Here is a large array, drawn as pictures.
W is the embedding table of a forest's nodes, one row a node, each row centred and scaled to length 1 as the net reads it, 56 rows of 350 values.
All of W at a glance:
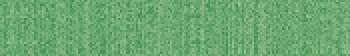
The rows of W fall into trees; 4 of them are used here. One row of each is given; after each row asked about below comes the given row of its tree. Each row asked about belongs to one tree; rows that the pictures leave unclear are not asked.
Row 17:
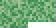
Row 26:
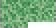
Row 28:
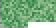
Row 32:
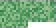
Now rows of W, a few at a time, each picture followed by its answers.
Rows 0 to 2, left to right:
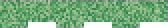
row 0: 32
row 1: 28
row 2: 17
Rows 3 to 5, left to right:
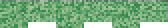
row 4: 26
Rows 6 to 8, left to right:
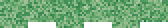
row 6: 32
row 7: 26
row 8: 32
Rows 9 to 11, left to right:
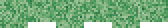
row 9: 17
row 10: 32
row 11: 32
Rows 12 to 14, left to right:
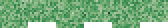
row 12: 32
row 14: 26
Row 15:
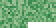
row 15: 17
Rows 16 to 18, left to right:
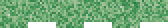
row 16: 17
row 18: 26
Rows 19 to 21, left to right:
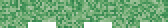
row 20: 26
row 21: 32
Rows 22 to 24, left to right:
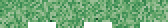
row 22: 28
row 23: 32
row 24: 26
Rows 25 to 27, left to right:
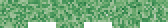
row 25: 32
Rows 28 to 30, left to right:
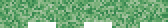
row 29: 26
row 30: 32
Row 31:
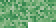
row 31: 26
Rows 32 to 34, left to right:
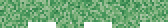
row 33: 28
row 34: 26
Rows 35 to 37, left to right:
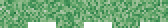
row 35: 17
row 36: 26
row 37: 32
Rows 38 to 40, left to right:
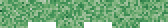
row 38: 32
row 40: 17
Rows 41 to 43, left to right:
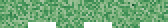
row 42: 17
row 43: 17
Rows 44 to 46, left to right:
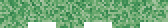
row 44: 26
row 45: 26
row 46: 26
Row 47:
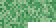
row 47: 17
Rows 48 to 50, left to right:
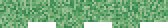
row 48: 32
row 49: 26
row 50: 26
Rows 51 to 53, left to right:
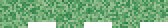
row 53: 26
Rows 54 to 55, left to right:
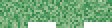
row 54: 28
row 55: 32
